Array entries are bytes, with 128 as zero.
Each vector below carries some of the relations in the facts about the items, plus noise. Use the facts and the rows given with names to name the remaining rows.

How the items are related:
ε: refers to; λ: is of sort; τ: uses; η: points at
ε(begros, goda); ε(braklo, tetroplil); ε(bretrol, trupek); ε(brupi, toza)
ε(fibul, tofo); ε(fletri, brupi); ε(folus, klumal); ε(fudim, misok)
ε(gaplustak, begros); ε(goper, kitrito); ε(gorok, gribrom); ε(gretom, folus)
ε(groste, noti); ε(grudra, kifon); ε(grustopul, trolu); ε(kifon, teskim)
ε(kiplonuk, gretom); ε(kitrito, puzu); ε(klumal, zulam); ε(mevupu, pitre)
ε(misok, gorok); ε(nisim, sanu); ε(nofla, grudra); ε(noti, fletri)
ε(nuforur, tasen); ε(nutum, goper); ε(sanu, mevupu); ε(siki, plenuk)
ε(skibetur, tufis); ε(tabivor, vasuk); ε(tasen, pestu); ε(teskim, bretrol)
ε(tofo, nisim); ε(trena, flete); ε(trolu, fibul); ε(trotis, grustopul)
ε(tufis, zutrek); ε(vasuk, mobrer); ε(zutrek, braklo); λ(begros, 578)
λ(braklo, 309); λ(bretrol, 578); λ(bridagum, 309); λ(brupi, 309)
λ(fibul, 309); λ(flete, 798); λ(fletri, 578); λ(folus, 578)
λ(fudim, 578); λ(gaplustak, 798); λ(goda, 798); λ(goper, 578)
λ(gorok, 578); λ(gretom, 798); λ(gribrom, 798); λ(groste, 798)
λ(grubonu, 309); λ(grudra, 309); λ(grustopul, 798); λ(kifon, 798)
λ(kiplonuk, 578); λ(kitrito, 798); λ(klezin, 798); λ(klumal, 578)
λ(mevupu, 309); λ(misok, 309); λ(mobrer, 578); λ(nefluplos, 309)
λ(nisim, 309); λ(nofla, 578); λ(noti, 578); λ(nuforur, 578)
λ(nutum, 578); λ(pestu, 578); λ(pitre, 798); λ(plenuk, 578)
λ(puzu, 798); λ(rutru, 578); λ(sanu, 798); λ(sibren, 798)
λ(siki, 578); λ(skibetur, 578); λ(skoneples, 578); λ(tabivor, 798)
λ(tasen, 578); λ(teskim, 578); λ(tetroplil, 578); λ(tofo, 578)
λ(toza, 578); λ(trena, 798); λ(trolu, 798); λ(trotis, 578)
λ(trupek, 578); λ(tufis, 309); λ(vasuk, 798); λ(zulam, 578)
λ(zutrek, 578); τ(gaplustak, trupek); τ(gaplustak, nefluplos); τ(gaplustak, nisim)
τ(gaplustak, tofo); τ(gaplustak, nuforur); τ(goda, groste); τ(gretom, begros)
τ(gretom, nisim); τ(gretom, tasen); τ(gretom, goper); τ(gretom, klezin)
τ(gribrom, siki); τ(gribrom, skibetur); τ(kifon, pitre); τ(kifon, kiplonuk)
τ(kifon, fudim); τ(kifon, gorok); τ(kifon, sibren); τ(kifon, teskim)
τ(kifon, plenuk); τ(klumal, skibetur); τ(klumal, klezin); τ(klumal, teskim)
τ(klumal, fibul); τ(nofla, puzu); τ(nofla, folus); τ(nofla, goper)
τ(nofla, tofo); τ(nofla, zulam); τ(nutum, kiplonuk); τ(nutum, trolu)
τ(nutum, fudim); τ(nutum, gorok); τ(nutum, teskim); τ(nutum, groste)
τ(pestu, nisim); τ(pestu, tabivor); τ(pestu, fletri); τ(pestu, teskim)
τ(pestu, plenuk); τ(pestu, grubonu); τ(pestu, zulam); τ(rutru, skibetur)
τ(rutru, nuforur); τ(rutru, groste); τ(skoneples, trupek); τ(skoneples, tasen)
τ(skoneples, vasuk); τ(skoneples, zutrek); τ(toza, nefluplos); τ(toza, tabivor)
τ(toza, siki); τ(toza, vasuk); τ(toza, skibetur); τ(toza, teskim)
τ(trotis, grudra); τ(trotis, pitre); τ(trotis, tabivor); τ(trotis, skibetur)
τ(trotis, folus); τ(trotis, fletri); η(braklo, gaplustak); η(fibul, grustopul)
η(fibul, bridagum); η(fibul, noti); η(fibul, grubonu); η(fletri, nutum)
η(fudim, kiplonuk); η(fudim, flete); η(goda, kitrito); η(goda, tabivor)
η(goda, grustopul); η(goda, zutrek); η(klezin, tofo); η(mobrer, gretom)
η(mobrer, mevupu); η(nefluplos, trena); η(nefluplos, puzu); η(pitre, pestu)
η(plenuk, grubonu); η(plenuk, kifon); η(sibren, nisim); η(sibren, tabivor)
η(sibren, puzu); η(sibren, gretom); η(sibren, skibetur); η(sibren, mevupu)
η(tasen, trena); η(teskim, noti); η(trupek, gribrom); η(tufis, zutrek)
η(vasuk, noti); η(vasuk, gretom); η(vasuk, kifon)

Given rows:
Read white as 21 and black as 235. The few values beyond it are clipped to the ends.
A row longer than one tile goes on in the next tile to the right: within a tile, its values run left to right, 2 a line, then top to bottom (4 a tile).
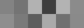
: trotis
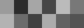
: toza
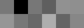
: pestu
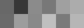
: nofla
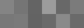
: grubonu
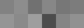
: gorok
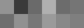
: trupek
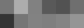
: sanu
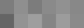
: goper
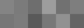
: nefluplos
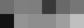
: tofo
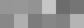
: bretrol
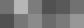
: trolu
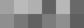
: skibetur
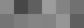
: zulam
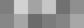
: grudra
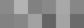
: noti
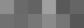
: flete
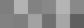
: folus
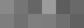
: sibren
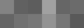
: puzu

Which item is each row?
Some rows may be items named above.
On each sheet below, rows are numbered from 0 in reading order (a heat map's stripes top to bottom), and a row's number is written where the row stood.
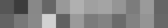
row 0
gaplustak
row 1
siki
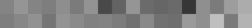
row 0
nuforur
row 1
plenuk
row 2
nofla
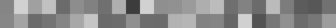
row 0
grudra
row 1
klumal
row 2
teskim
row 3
trolu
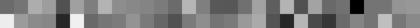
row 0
kifon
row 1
tabivor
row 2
trolu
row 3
gribrom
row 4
skoneples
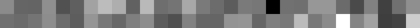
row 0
pitre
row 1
skibetur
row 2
mevupu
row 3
skoneples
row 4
nutum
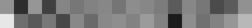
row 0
rutru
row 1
begros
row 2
nisim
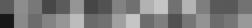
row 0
nisim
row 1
gretom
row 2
trolu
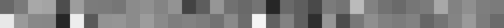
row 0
kifon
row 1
tasen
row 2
plenuk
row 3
goda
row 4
grustopul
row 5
vasuk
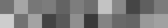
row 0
groste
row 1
fibul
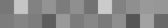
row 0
misok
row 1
tufis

